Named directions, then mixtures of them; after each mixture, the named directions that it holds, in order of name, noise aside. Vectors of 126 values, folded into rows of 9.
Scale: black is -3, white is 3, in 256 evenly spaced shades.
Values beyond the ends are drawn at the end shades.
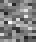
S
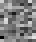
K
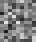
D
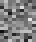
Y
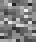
K, S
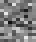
S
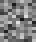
D, S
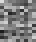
K, Y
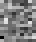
K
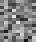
D, Y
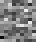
K, S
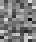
K, Y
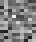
D, Y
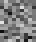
S, Y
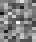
D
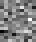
Y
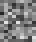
D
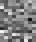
Y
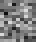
S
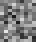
D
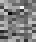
K, Y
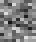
S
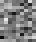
K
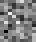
D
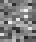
S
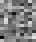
K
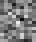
D, S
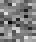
S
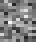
S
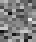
Y
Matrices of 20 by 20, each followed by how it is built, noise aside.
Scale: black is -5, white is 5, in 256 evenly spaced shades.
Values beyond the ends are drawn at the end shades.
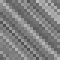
Toeplitz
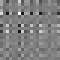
low rank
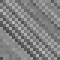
Toeplitz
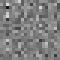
low rank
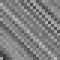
Toeplitz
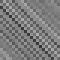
Toeplitz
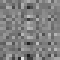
low rank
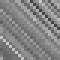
Toeplitz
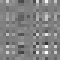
low rank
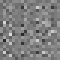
low rank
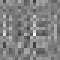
low rank
